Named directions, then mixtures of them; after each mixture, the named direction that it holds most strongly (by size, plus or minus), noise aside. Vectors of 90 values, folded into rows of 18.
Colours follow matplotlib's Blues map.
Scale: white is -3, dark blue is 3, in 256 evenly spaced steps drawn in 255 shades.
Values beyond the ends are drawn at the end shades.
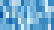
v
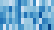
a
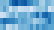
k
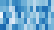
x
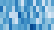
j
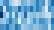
v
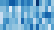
a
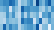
a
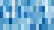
v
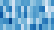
v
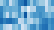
v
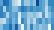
v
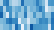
v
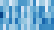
a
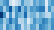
v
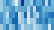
j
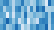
v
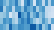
j
